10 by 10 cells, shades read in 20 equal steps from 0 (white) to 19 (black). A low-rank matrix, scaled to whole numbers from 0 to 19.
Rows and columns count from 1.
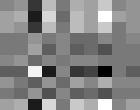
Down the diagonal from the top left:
9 6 15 10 9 9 14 6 10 7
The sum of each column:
89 89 111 85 98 86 92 78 94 91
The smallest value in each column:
7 6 1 3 9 4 6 0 7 7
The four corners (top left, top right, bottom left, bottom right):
9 8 7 7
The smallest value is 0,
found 2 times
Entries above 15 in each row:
0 1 0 0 0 0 2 0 0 1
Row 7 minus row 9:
2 1 -7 4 0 3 3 6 0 2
